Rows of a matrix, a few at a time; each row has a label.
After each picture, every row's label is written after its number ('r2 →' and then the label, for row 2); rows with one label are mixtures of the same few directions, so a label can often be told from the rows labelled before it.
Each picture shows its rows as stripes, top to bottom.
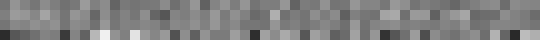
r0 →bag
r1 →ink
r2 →ink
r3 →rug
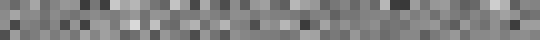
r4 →bag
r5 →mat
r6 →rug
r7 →rug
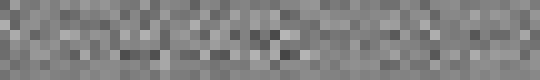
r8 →rug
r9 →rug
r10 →rug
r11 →rug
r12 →ink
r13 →rug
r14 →ink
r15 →rug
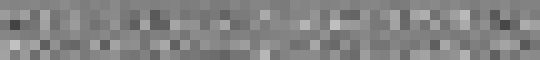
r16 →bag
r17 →ink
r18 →mat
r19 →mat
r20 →mat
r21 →ink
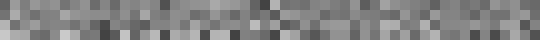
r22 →ink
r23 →rug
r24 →rug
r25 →rug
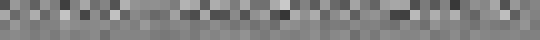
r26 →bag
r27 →bag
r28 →rug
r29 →ink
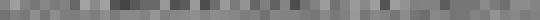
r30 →bag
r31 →ink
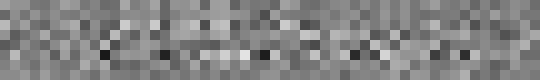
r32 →rug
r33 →ink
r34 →rug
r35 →mat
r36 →mat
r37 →ink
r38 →bag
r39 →ink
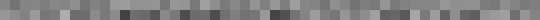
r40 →bag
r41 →bag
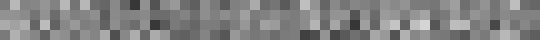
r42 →rug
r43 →ink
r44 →ink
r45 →mat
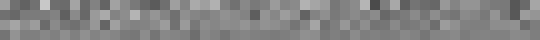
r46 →mat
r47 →rug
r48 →mat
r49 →rug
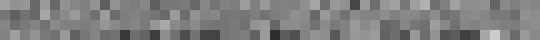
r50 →ink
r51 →mat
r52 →ink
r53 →bag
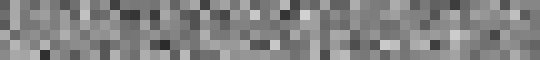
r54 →bag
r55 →rug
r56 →rug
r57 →bag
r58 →ink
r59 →mat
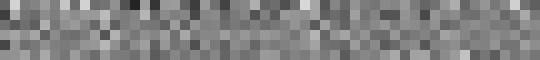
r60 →rug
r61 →rug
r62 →mat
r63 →mat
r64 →rug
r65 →ink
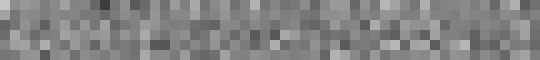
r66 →rug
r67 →rug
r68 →mat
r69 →rug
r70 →ink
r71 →mat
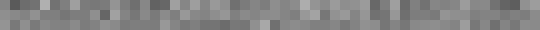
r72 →mat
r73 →mat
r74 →ink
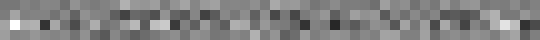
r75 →bag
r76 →bag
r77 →mat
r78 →rug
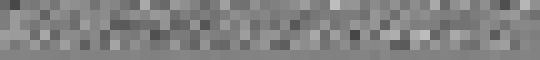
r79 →mat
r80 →mat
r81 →bag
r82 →ink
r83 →bag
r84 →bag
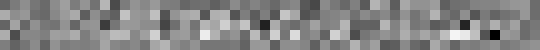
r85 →mat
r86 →rug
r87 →ink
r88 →bag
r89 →ink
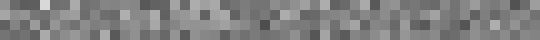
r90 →mat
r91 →rug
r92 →ink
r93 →mat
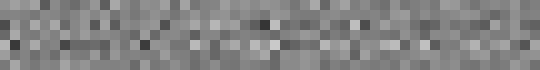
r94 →mat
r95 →bag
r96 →ink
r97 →rug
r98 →rug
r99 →ink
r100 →rug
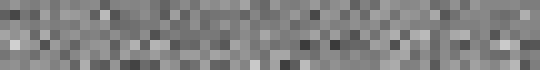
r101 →ink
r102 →mat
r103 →bag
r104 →ink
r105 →mat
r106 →bag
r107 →rug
